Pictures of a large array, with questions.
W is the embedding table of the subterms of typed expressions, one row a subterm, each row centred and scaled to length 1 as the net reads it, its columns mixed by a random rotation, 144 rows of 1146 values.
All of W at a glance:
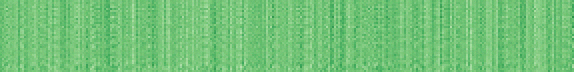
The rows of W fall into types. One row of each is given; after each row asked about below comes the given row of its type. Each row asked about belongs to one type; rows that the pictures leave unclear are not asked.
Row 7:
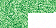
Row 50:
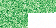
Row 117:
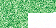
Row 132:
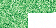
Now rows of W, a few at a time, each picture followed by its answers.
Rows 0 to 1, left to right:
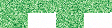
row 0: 7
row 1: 50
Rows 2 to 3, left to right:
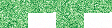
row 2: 117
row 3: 7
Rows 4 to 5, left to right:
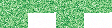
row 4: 132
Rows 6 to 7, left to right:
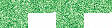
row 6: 117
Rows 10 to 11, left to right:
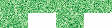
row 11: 7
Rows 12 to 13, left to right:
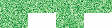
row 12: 50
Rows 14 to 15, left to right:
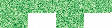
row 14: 7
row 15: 50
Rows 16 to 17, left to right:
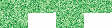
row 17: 132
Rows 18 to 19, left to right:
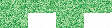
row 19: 132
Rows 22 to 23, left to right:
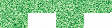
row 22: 7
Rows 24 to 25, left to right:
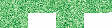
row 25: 117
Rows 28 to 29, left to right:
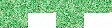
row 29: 132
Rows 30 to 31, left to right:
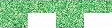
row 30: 7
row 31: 132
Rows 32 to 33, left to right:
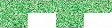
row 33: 50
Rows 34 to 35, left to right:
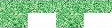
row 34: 7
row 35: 7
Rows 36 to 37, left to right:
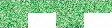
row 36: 117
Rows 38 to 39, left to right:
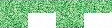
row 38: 7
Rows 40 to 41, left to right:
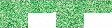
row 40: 117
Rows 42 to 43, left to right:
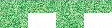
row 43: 7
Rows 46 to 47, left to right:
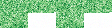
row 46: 7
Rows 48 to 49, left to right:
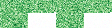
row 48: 7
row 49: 50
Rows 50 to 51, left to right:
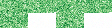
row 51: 117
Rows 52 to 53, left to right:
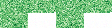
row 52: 7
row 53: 7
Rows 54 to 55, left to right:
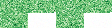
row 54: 7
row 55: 7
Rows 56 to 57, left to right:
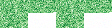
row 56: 117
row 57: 117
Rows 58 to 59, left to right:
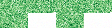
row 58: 132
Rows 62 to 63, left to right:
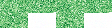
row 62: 132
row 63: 117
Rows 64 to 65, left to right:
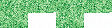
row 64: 7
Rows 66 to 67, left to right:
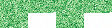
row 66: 117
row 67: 7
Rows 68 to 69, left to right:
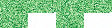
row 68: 50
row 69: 7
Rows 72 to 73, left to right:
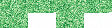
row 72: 132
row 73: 117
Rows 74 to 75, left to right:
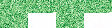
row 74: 132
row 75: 117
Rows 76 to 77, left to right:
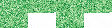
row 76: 132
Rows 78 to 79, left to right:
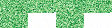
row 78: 50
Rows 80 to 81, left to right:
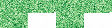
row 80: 7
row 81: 7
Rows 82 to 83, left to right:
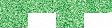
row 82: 50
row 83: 117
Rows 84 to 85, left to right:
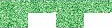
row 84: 117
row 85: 50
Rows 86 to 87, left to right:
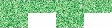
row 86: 117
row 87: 50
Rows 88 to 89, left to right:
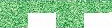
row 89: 117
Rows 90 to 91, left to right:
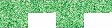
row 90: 117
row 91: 7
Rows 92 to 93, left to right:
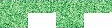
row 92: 132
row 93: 7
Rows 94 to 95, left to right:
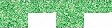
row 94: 117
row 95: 132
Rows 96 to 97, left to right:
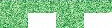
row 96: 132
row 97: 117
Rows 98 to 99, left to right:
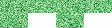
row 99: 7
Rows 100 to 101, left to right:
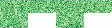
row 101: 7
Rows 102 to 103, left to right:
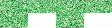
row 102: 50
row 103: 7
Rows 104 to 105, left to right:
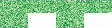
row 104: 132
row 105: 117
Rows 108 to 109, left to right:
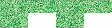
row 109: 50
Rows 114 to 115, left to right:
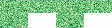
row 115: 7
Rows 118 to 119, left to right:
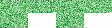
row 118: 132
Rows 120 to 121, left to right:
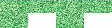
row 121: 132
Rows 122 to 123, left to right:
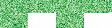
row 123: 132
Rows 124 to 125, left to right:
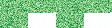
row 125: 50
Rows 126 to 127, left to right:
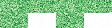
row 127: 132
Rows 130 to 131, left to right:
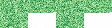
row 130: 117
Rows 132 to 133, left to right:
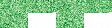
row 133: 117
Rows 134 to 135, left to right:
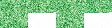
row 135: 117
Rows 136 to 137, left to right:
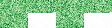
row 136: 132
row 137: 7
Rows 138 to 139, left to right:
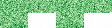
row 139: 7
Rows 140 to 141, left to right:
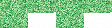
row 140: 132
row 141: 132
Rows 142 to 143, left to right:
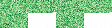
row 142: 132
